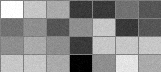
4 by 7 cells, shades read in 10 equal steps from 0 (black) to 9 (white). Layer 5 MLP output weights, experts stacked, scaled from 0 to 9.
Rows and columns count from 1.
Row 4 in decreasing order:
8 7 7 6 6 5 0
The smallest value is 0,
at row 4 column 4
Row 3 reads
5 6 5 2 7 7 7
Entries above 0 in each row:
7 7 7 6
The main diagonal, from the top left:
9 5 5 0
